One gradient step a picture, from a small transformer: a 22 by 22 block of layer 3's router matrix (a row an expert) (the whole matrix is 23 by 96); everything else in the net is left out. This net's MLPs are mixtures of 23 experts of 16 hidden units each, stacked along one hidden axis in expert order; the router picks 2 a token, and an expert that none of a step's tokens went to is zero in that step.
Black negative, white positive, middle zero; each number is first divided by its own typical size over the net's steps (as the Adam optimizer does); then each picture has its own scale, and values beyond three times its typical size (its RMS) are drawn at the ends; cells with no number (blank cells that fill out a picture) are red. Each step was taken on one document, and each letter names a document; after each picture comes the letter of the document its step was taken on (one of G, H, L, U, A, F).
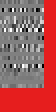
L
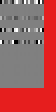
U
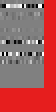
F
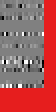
F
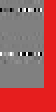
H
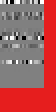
H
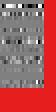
F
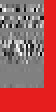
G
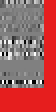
G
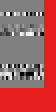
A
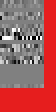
H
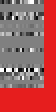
A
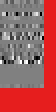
H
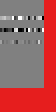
U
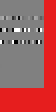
U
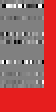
F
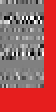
L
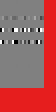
U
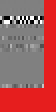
L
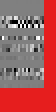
L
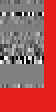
H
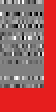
H
